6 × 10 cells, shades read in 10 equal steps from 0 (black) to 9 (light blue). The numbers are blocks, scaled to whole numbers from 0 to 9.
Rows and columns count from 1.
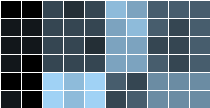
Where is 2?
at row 1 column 4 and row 3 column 5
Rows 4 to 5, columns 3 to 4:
3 3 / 9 8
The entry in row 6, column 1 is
1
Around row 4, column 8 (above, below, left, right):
3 6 7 3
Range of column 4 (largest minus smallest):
6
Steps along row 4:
down up same same up same down down up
